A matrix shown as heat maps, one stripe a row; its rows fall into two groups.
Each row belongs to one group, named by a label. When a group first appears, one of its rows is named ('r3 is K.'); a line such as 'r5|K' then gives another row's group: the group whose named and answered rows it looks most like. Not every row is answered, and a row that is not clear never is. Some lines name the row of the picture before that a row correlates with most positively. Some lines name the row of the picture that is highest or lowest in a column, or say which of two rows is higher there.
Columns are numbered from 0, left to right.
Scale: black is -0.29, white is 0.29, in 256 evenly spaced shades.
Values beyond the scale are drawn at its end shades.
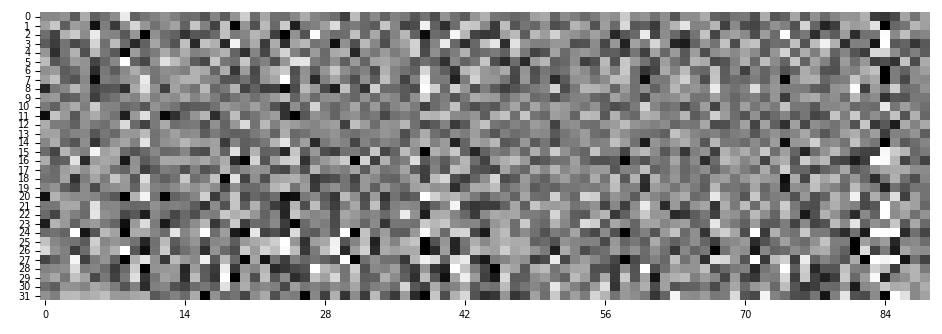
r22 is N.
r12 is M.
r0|M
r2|N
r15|N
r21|N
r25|M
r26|M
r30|N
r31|N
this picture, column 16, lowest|31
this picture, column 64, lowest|3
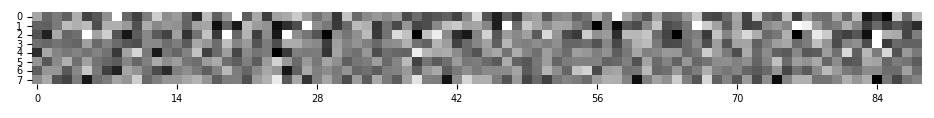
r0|M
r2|N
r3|N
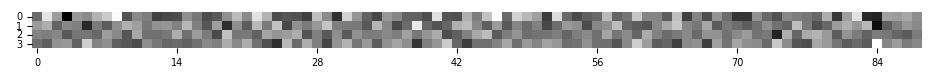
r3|N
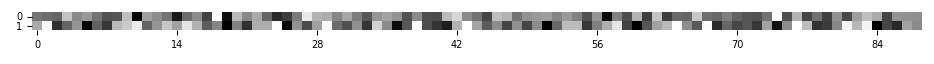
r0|N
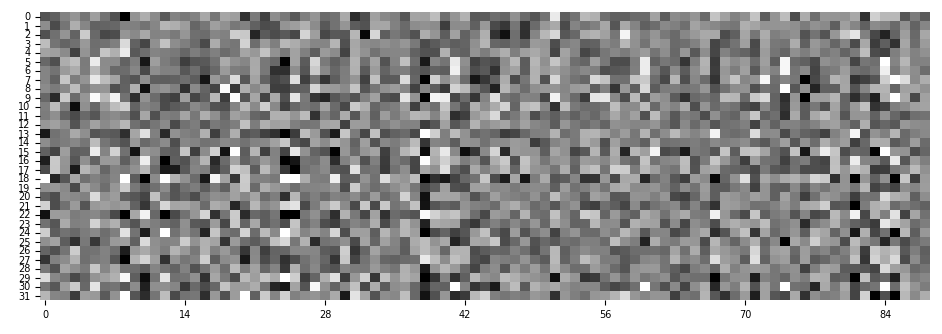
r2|M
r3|M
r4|M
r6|N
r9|N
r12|M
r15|N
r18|M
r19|M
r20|N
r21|M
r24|M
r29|M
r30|N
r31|M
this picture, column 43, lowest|7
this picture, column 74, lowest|25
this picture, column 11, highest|20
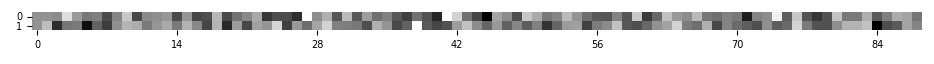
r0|N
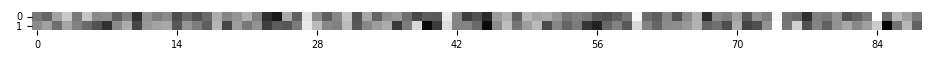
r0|N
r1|N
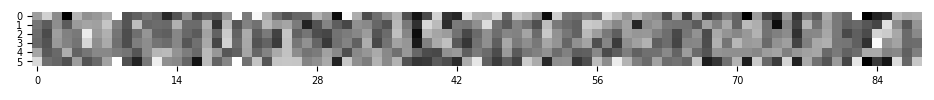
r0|M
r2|N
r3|N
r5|M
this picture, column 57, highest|0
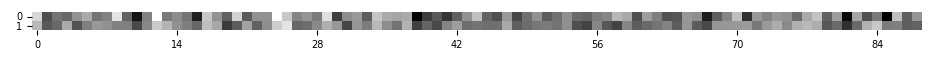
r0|M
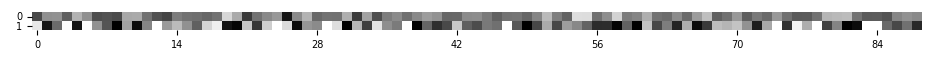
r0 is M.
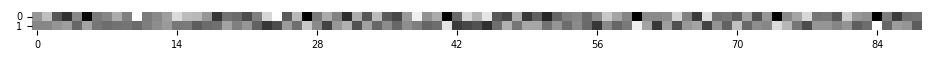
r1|N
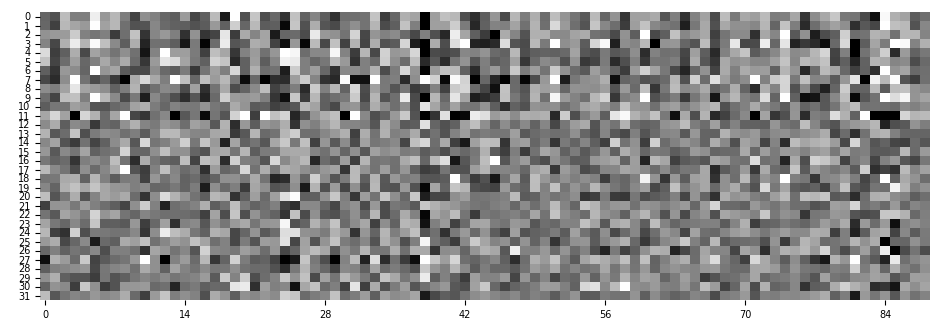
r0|N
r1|N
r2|N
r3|N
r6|N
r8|N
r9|N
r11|M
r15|M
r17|M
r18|N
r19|N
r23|M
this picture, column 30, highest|7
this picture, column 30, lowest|11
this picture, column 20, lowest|7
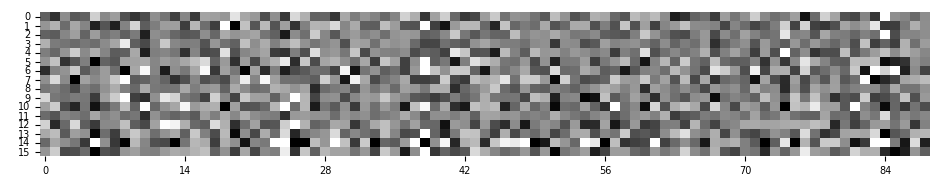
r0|N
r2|N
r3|M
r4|N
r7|M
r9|M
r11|N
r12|M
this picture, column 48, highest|14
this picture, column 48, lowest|12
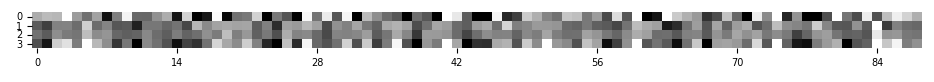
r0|N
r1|N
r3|N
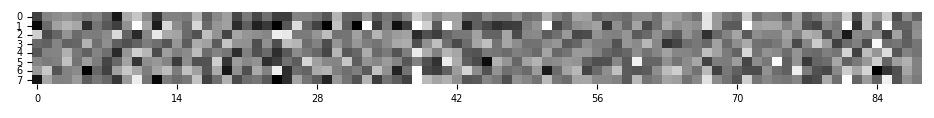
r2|M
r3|N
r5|N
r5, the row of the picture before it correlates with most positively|0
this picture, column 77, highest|2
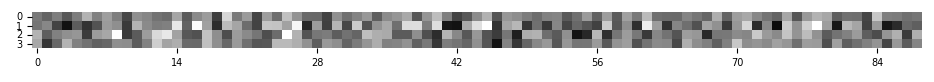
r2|M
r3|M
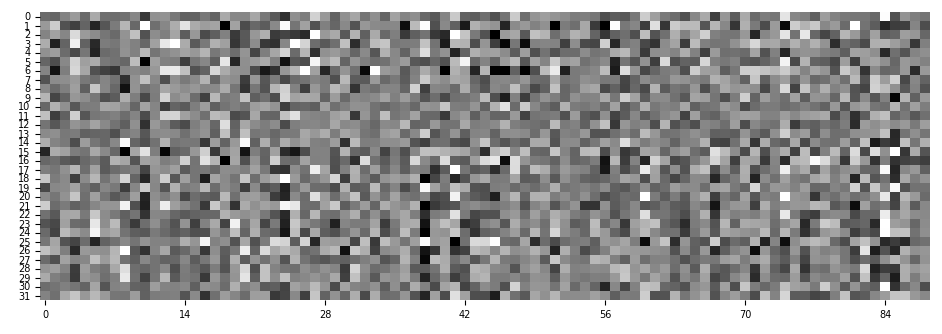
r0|N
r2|N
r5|N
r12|N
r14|M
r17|N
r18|M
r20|N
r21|M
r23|N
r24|N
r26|M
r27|N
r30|N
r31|N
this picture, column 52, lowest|6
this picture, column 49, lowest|25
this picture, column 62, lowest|1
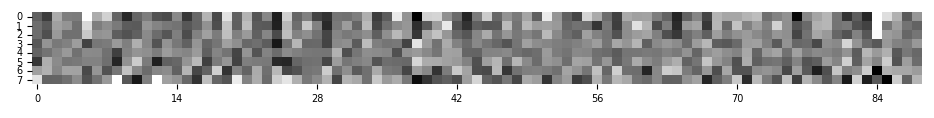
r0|N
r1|N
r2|N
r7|M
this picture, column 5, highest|0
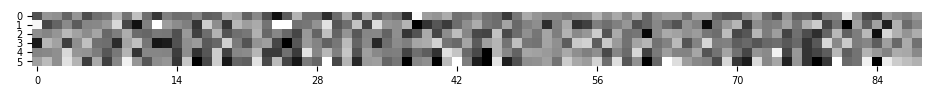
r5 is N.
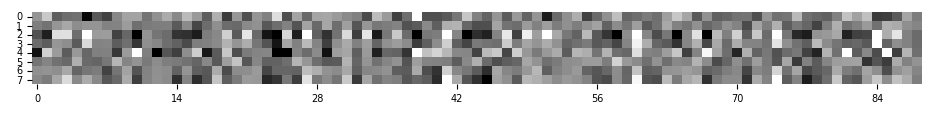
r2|N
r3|N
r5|M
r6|N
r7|N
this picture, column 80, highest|7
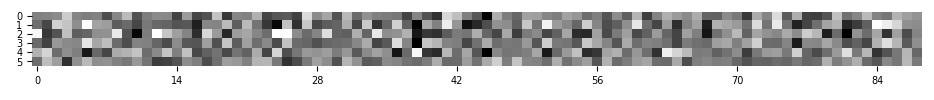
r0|N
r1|N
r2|M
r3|N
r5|M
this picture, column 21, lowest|4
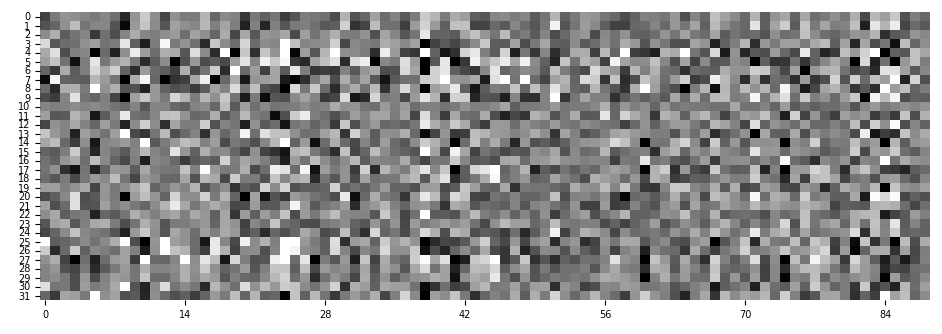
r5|M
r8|N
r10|N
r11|M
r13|M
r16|N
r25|M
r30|M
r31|N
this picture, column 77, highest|27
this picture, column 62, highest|17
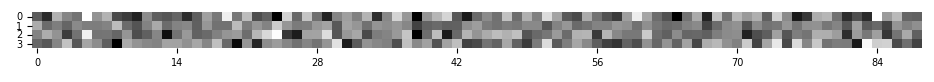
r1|M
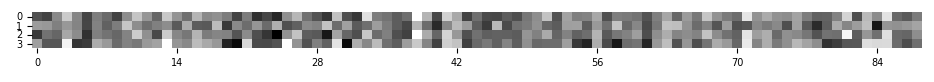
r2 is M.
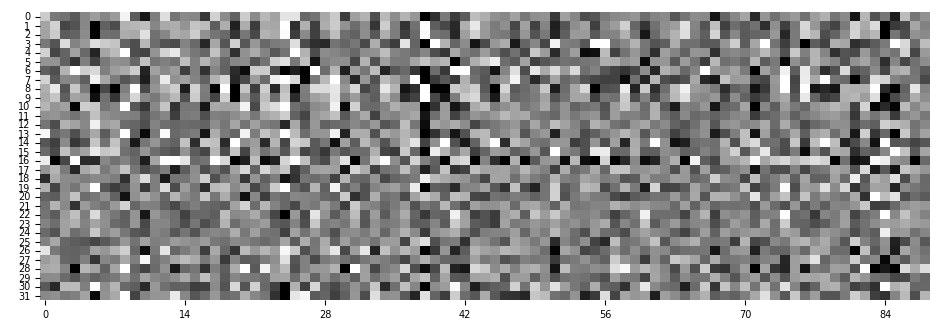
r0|M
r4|M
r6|N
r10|M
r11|M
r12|N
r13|M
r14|N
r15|N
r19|M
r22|N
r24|N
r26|M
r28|M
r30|N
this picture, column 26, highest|31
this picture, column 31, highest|28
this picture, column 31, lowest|16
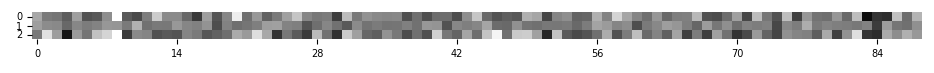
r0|M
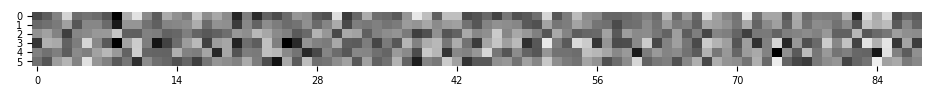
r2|M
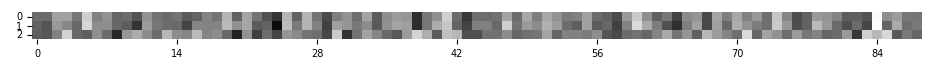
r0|N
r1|N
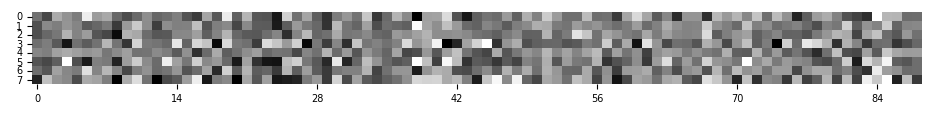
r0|N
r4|N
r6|N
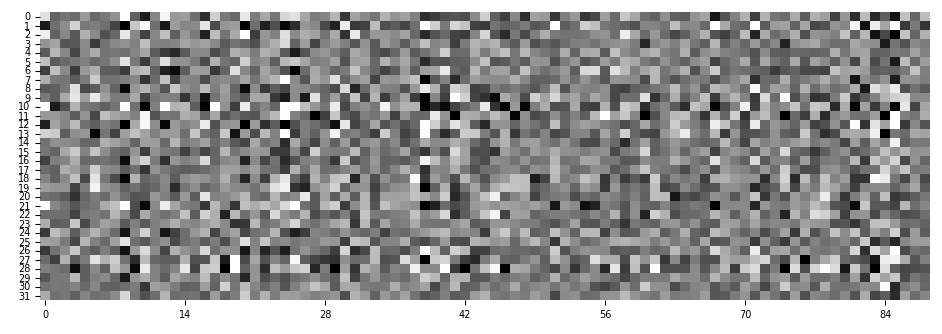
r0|M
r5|M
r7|M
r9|N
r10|M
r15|N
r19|M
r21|M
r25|M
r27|N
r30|N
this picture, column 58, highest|2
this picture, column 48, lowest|10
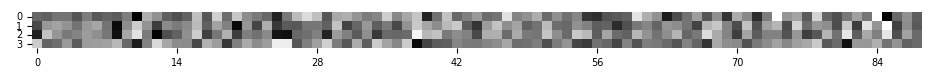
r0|N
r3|M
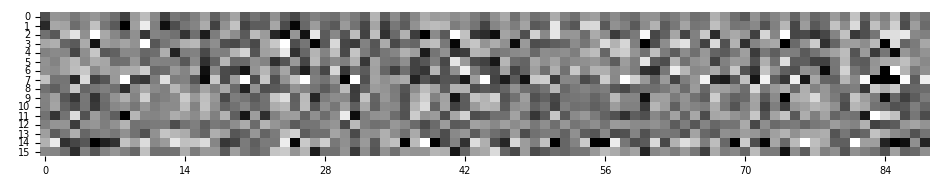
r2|N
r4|M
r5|N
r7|M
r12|M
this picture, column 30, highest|11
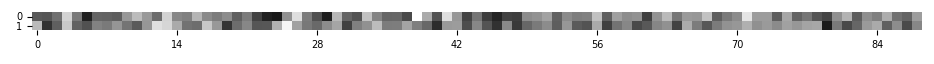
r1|M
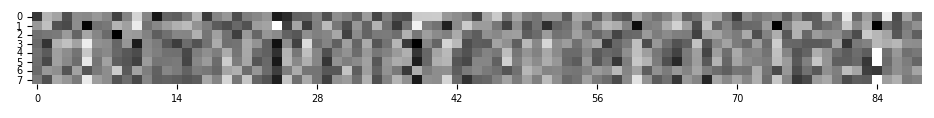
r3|N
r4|N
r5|N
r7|N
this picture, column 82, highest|6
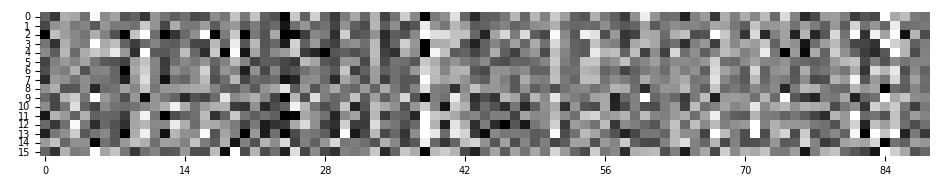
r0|N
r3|N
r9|N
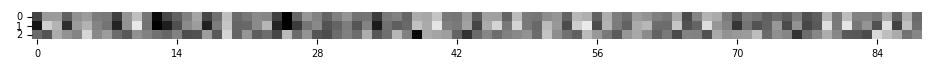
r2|N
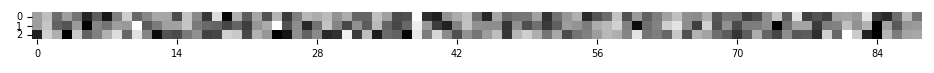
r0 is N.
